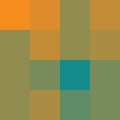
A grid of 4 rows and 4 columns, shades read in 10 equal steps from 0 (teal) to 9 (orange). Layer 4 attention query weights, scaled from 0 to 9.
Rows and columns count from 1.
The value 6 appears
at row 2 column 4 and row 4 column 2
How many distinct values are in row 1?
4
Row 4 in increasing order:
3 4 5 6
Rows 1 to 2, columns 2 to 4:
8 5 7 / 7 5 6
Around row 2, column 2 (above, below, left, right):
8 4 5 5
